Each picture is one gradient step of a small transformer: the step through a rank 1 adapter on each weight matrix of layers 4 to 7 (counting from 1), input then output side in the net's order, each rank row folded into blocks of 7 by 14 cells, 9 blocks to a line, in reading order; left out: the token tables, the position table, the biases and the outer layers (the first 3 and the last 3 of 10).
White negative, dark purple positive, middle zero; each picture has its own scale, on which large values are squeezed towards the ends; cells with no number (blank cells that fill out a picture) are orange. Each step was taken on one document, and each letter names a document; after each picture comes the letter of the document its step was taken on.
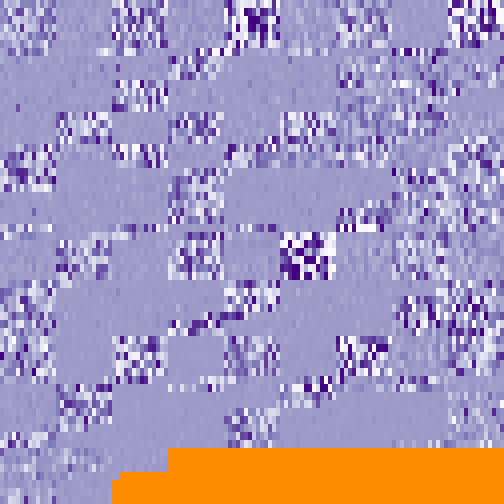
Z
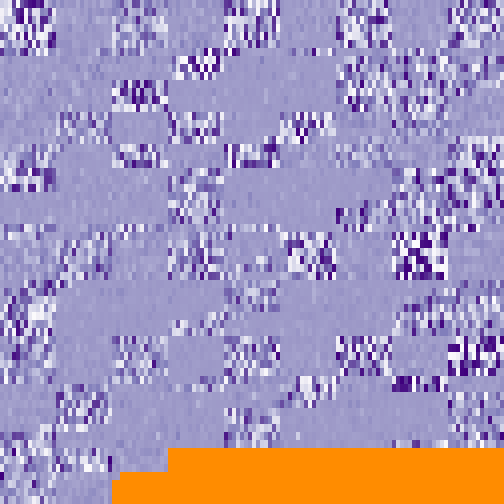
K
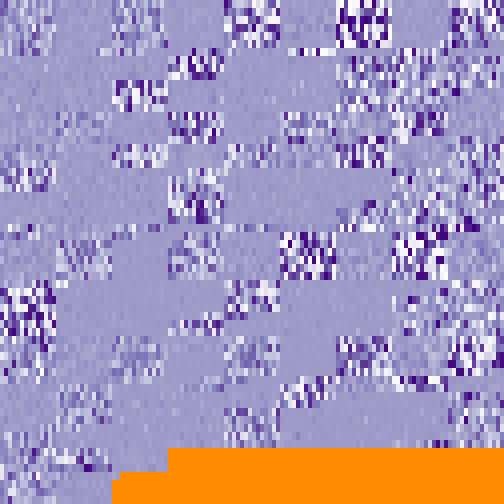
Z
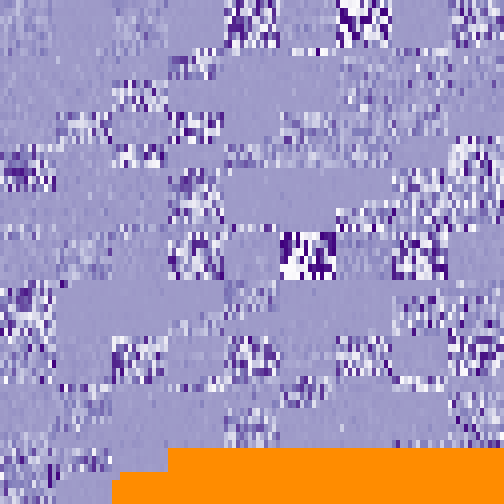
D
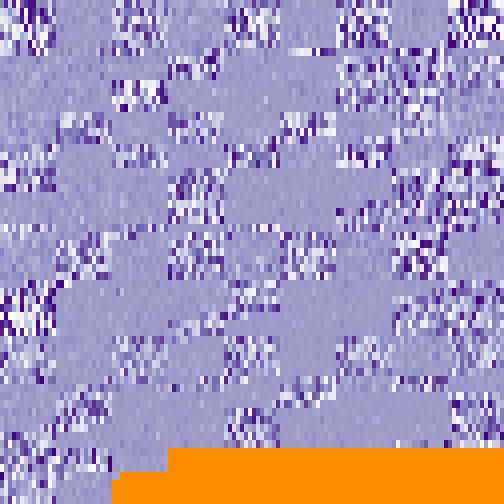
K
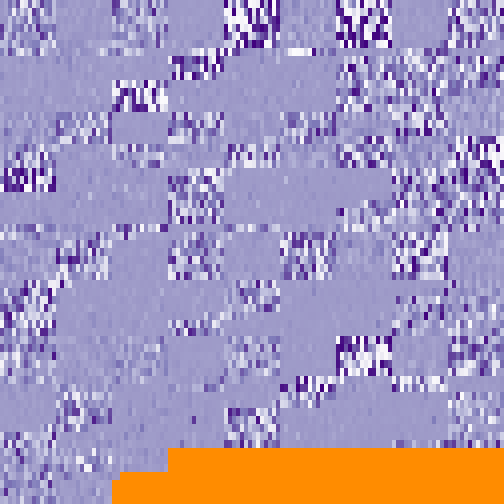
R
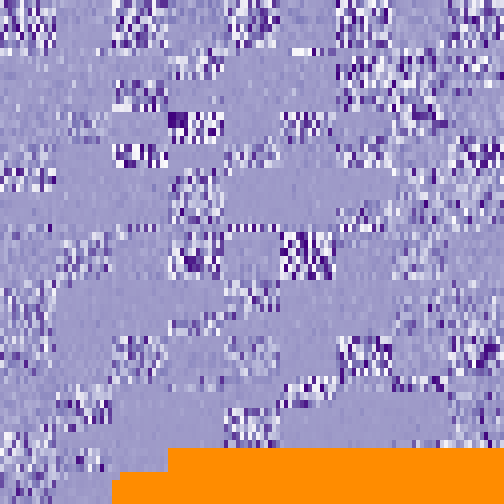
Z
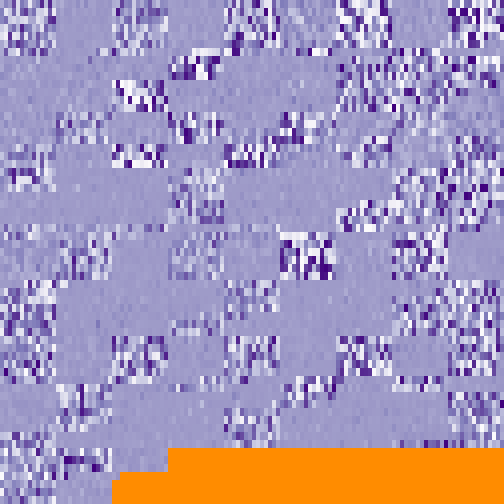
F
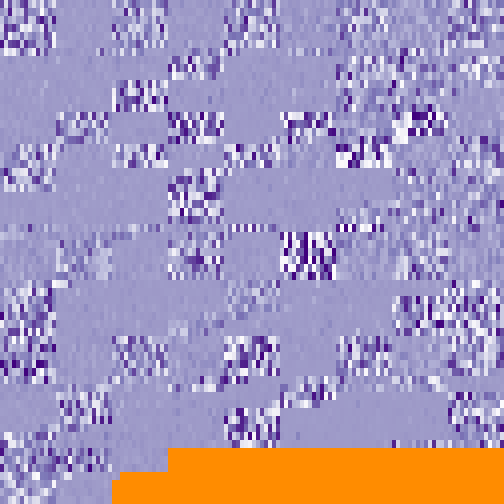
Z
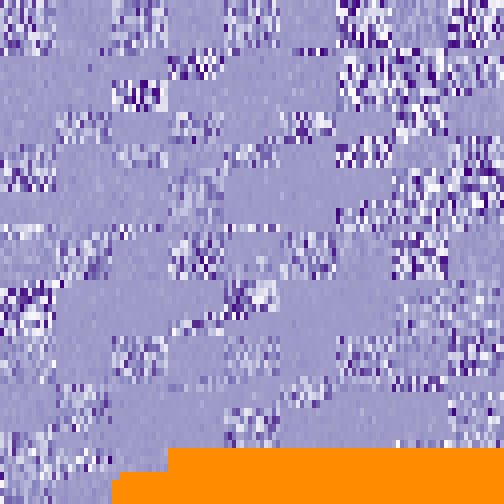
K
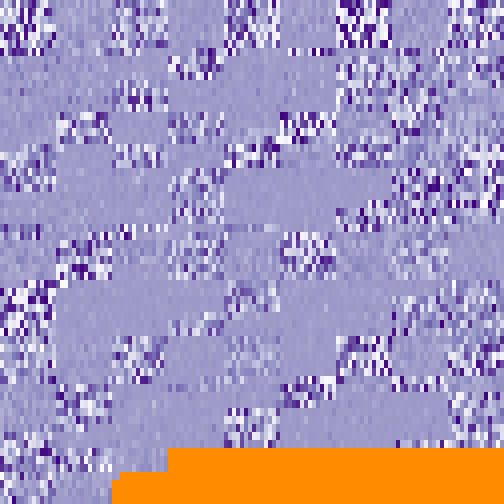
K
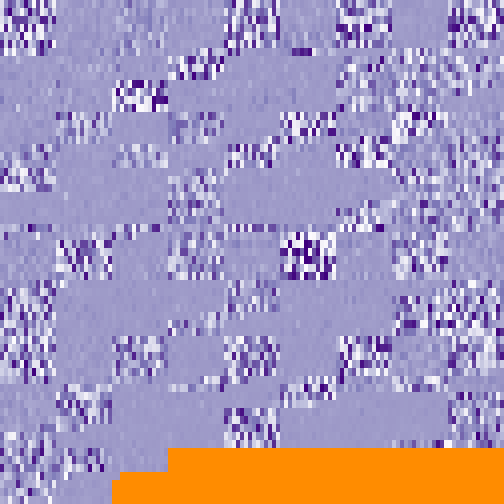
Z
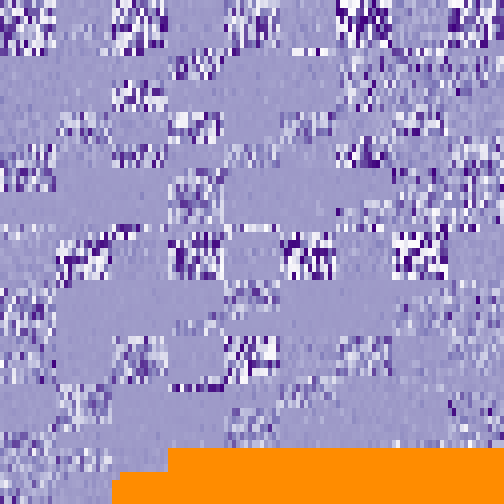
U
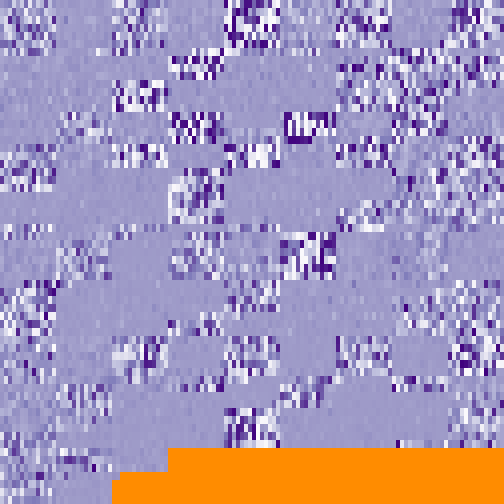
F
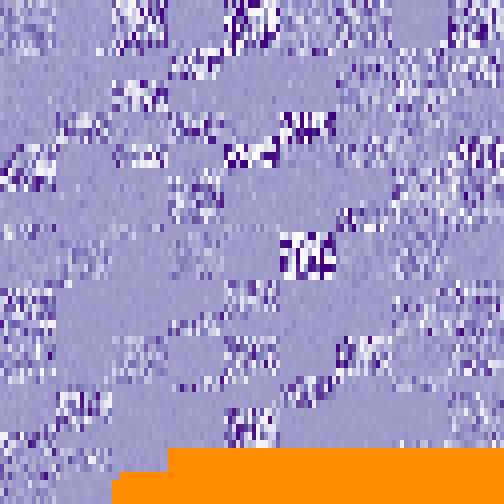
F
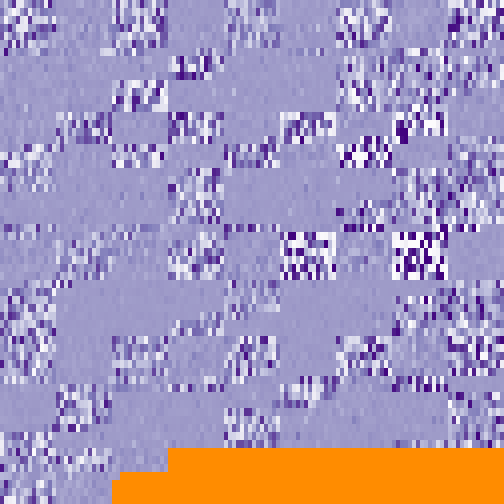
U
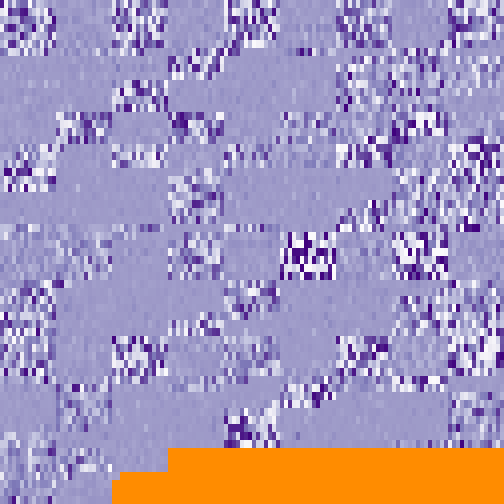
Z
